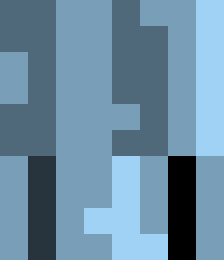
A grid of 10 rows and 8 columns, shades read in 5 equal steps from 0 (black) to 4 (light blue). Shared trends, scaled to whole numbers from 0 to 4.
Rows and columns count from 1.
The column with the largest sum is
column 8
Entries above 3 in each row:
1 1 1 1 1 1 1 1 2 2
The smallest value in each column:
2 1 3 3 2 2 0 3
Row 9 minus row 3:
0 -1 0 1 2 1 -3 -1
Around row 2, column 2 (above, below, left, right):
2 2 2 3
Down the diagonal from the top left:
2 2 3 3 3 2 0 3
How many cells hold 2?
20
